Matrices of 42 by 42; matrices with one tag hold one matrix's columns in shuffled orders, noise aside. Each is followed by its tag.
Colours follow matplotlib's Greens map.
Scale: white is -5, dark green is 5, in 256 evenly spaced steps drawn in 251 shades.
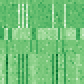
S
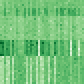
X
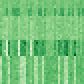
X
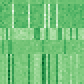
S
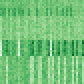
X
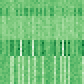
X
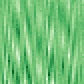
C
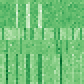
S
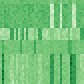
S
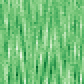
C
